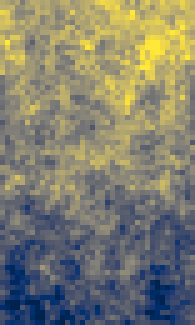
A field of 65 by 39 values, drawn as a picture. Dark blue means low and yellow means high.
The field is mottled with small blotches. There is an overall slope up to the top. No single row or column stands out from its neighbours. There are no regular stripes. The ninth with the highest average is the top right.
